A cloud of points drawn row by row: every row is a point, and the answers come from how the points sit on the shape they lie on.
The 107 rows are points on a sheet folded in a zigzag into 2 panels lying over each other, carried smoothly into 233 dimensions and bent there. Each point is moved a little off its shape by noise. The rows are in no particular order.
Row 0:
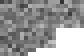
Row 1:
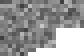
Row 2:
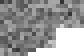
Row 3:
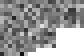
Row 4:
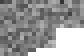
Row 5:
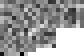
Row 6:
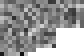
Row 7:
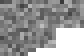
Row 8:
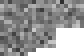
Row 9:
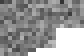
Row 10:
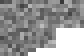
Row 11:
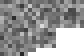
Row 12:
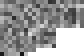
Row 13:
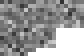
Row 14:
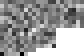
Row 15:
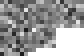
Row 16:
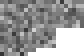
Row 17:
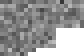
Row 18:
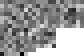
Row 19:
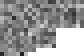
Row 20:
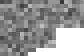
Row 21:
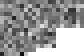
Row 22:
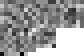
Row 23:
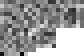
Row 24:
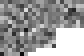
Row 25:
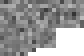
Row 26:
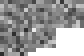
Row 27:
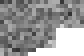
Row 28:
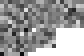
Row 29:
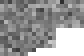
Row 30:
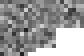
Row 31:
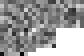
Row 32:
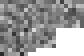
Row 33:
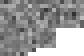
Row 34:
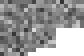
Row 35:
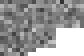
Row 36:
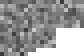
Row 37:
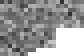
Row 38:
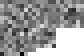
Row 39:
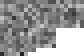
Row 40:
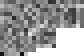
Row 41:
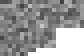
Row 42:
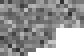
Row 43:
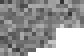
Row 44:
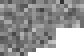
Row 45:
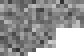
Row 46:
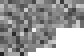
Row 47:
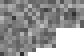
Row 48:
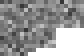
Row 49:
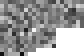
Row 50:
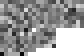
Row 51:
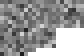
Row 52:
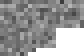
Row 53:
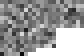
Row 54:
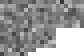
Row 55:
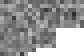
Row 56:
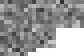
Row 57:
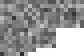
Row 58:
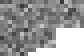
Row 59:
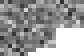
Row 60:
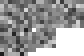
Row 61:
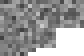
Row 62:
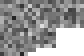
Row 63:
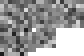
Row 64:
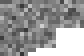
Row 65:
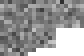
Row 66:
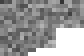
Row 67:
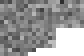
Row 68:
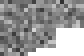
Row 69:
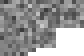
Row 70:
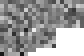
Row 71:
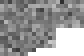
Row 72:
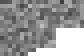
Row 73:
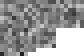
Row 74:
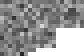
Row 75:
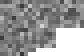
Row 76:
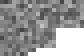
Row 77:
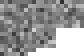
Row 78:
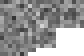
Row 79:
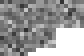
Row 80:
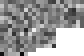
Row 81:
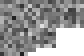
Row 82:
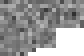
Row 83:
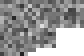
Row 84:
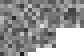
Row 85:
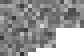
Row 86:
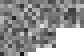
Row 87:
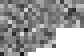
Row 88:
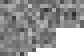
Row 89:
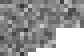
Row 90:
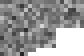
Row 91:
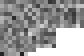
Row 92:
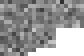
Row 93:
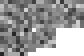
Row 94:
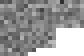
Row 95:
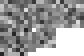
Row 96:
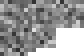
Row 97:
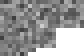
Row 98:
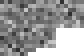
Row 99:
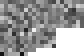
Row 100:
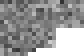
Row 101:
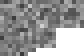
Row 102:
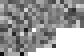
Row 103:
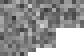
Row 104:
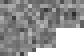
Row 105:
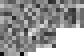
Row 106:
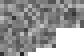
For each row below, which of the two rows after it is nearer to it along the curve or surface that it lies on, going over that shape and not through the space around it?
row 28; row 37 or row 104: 37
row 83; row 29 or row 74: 74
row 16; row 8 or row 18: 8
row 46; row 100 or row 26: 26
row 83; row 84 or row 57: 84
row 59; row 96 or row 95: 95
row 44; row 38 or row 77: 77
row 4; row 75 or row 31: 75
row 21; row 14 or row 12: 14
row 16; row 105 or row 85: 105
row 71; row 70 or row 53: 70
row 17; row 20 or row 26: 26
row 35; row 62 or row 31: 31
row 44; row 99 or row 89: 99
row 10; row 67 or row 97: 97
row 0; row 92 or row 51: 51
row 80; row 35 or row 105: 105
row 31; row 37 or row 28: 28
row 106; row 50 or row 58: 50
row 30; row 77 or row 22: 22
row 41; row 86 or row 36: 86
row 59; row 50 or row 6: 50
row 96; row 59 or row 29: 29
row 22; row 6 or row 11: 6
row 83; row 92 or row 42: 42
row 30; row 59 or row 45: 59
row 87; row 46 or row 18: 18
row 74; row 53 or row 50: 53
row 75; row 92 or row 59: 59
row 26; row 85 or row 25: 25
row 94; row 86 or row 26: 26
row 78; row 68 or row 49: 49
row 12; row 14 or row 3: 14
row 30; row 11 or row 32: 11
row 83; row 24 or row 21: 21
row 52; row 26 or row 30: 26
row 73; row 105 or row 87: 105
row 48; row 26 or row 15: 15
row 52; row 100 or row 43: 100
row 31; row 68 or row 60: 60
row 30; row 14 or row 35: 14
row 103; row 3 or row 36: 3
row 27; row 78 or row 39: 78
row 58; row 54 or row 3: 3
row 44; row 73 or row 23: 73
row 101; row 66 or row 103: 103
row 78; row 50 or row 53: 53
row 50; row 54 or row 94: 54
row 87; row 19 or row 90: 90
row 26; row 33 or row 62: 33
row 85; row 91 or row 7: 7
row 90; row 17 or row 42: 42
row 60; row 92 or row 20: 92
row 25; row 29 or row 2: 29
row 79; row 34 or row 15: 15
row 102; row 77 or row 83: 77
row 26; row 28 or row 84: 28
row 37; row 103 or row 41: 41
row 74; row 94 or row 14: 14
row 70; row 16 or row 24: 16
